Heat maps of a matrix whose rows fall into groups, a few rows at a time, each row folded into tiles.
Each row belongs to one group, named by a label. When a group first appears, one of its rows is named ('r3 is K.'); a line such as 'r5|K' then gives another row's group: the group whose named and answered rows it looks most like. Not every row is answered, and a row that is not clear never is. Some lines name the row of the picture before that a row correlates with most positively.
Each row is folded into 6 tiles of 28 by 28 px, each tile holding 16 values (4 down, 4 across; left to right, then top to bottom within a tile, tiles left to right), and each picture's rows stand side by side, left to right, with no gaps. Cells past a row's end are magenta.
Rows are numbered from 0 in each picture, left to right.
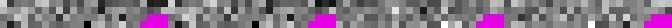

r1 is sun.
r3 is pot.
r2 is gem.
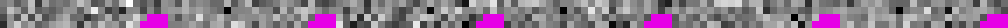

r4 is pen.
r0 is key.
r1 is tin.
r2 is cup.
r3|tin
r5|tin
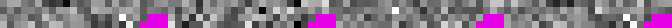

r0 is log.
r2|gem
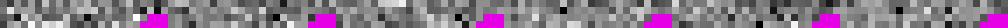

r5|tin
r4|sun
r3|tin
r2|pen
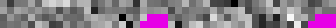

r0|pen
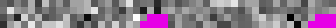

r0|key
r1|pen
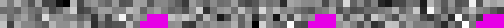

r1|sun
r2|log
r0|log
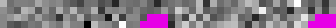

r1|key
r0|sun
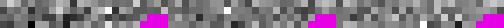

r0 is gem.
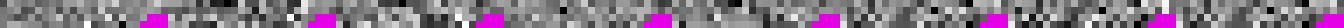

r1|log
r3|tin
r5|cup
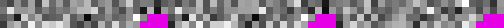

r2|key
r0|key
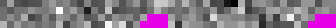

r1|log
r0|gem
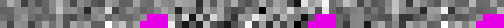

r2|gem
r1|cup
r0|gem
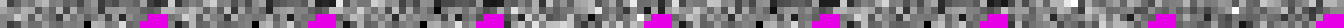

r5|sun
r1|sun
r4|sun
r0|sun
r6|pen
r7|gem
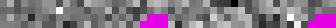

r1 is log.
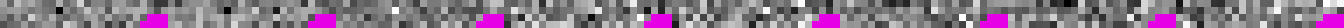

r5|log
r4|key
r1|tin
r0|tin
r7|pot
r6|log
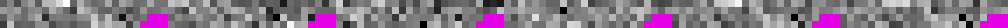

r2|sun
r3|tin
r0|pen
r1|sun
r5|pen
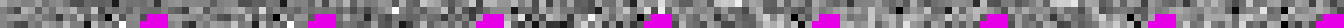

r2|gem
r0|sun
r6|pen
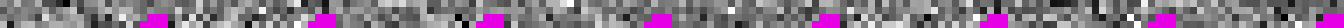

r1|key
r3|pen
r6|log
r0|log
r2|pen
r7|sun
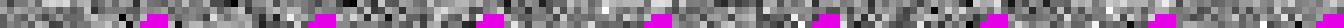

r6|pot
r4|log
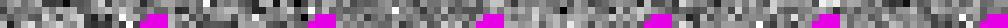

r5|log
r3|tin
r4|pot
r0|log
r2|gem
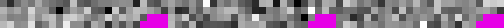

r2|pot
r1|cup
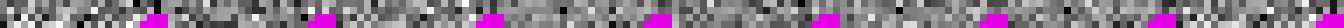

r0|key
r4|cup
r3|tin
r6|tin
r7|key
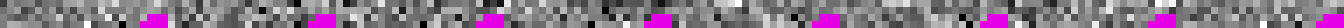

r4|pen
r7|pot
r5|pen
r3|sun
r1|cup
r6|pot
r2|sun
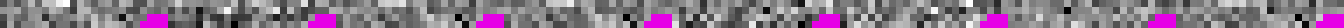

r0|pen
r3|pen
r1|gem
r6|tin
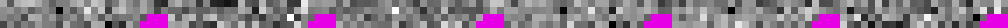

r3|tin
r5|cup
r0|tin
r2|gem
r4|tin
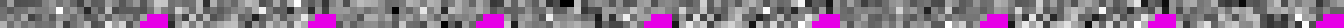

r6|key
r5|gem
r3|log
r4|key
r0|gem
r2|tin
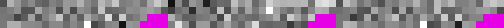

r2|pot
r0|pot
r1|pot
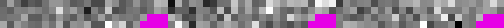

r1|pot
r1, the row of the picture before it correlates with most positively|1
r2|pot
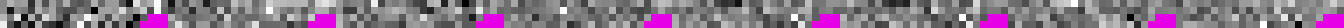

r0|cup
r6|pen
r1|pot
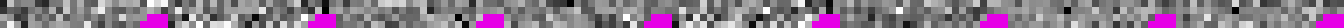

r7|tin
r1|key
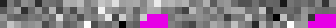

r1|sun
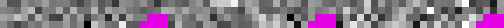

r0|sun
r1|pen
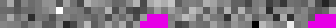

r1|sun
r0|gem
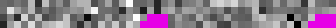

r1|pen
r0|key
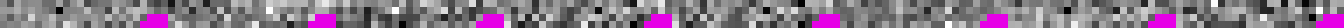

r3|cup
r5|gem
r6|tin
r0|tin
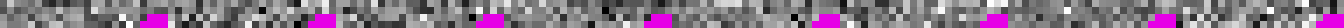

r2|cup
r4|pen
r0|log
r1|cup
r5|pot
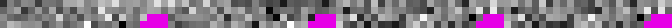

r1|sun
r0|pot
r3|cup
